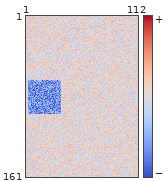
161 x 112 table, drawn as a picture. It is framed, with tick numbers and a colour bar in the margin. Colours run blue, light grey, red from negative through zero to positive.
The middle left is the ninth with the lowest average. On average the colour sits 50% of the way up the scale. There are no regular stripes. The values are skewed, with a long tail toward low values. In the middle left lies a patch that is lower than the rest.
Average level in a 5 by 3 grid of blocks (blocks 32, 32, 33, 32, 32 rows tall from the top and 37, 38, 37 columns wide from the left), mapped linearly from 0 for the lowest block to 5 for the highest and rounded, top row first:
555
555
055
555
555
